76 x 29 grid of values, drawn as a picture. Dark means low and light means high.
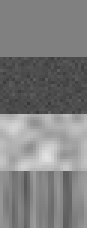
It is made of 4 by 1 panels. Panel 1,1: middling, flat. Panel 2,1: low, fine-grained, faint in contrast. Panel 3,1: high, blotchy. Panel 4,1: middling, streaked downward.
